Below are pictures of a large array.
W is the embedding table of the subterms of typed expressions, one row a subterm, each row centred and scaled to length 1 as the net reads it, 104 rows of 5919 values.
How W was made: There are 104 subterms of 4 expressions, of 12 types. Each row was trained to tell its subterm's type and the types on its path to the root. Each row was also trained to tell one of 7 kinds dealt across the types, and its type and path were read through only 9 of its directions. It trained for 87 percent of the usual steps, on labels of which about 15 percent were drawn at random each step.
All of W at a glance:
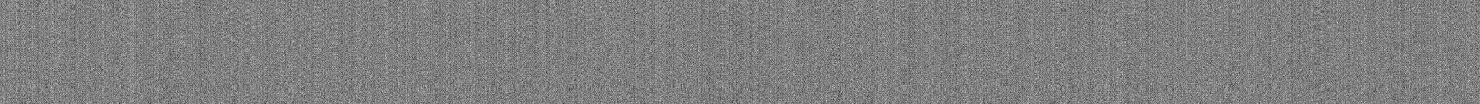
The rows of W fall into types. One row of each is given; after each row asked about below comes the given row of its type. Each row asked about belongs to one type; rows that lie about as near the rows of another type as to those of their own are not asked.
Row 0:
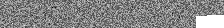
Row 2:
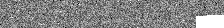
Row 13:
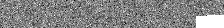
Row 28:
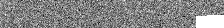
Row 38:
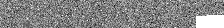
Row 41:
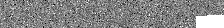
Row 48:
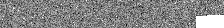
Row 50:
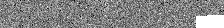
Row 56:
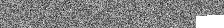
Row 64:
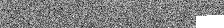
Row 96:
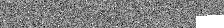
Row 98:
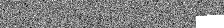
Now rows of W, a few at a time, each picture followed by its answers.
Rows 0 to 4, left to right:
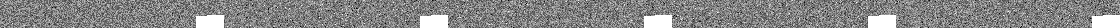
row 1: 13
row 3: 50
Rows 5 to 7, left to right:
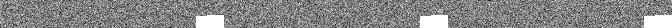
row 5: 56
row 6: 50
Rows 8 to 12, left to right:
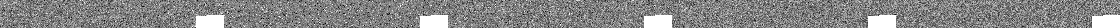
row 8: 28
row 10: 2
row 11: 48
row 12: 50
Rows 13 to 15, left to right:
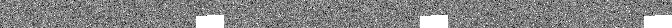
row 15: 38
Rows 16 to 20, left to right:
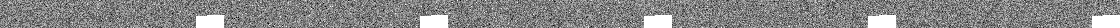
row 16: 50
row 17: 48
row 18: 64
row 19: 56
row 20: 38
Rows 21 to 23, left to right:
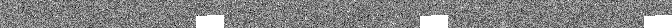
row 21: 13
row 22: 50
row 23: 50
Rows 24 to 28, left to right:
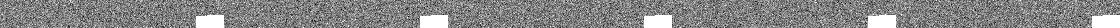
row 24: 41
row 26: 28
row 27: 56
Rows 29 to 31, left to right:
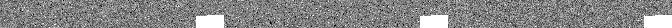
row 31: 13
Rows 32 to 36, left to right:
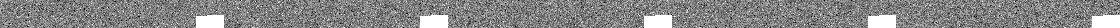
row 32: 96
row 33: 56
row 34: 50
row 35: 96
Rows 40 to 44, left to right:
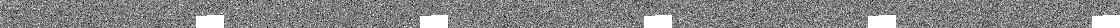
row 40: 28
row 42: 13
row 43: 56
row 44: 38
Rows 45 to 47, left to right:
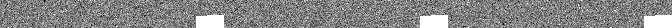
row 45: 48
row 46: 38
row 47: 0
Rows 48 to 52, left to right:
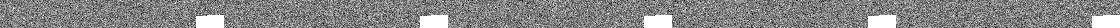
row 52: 56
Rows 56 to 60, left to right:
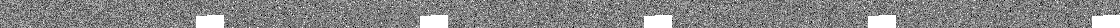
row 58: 56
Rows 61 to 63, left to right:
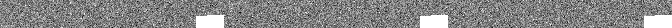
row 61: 13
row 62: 28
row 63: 0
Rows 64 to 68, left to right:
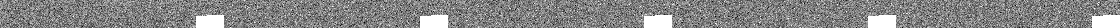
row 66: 56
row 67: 28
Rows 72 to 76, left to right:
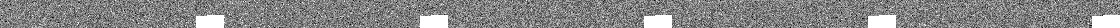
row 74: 48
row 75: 64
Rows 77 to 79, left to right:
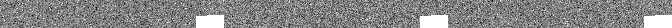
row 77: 96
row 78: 13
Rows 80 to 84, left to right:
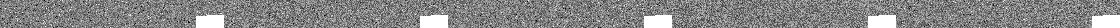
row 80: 38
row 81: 0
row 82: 48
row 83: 64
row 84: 38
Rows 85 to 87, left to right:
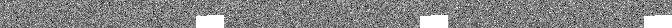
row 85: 28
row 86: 28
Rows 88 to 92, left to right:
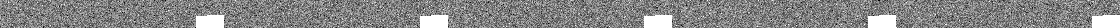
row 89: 13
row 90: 13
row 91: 48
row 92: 28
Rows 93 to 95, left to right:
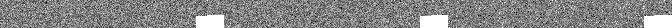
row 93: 41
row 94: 48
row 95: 2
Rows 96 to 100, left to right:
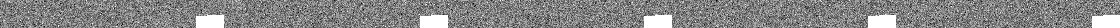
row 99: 48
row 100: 50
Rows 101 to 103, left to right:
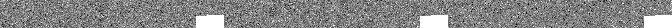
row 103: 96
